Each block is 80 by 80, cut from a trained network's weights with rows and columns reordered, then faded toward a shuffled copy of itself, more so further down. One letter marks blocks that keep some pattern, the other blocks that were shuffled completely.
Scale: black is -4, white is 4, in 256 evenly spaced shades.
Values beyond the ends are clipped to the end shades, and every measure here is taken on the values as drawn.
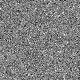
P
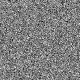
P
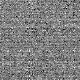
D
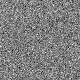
P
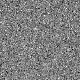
P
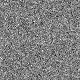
P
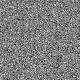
P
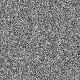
P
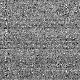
D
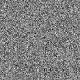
D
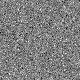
P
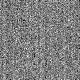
D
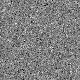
P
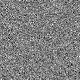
D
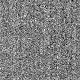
D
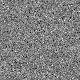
P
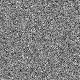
P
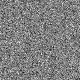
P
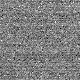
D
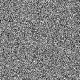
D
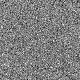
P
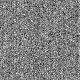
D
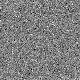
P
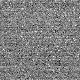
D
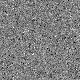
P
